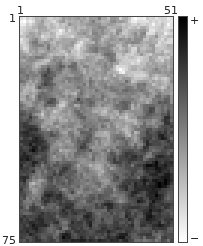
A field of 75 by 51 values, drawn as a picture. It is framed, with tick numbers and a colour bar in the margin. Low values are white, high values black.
Slope: up to the bottom. Grain: blotchy. Ninth with the highest average: bottom right. Odd rows or columns: none.
